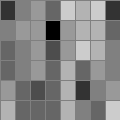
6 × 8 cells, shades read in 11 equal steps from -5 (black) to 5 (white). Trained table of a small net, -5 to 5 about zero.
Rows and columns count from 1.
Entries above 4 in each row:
0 0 0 0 0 0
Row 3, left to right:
-1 0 1 -2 1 3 2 0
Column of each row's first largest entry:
5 6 6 5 5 8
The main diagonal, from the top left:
-3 1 1 -1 2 0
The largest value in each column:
2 1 1 -1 3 3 3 3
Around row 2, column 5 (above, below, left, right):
3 1 -5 2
